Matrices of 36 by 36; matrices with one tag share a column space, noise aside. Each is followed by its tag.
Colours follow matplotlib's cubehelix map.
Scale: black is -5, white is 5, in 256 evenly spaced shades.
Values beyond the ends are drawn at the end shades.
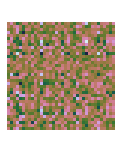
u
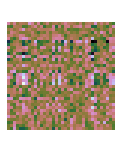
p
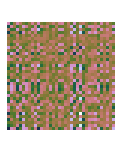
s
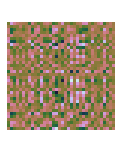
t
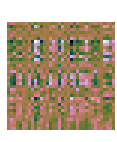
p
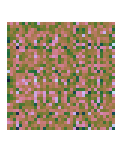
t
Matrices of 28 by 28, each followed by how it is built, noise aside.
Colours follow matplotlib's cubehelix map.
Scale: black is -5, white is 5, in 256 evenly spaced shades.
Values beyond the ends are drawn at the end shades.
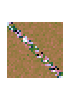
banded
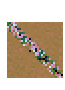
banded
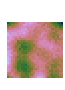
smooth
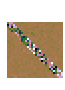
banded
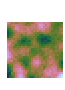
smooth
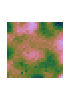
smooth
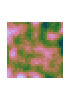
smooth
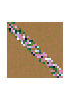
banded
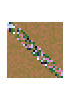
banded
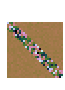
banded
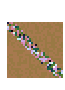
banded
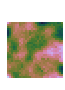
smooth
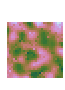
smooth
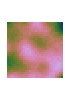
smooth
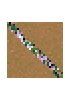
banded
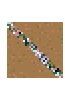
banded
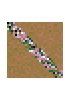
banded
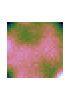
smooth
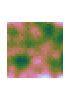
smooth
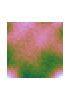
smooth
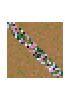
banded
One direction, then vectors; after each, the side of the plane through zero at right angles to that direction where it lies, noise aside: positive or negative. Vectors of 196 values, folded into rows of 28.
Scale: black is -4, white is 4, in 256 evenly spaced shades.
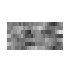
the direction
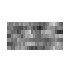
negative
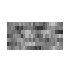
negative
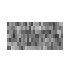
positive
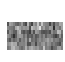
positive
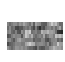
negative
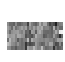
positive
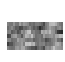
negative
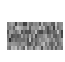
positive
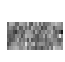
negative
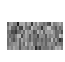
negative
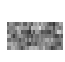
positive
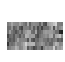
negative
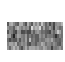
positive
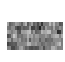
negative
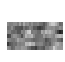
negative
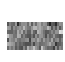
positive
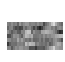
negative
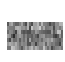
positive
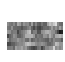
negative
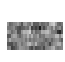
negative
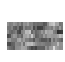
negative
